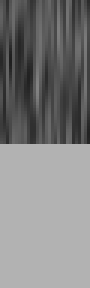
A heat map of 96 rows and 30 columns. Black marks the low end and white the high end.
The table splits into 2 rows of 1 panel. Panel 1,1: low, streaked downward. Panel 2,1: high, flat.
